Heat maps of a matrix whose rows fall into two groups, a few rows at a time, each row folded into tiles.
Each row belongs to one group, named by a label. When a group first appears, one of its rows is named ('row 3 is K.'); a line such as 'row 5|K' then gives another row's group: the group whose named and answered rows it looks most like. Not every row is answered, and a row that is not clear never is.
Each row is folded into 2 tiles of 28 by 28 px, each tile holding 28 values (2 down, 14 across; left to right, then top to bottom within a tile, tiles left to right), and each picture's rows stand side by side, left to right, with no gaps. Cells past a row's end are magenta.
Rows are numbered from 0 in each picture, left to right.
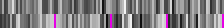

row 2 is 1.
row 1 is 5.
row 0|1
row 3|1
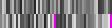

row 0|5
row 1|1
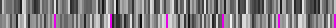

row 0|5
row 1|5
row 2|1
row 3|5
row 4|5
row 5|5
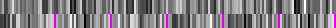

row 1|5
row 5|5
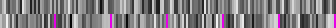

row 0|5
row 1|1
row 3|5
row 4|1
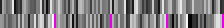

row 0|5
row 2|5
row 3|1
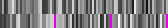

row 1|5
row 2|5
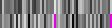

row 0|5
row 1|5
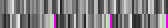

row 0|1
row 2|1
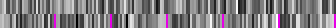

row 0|5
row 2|1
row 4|5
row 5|1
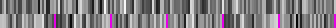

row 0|5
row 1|1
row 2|1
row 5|5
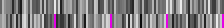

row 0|5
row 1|1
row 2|5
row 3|1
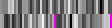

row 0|1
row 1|1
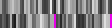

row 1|1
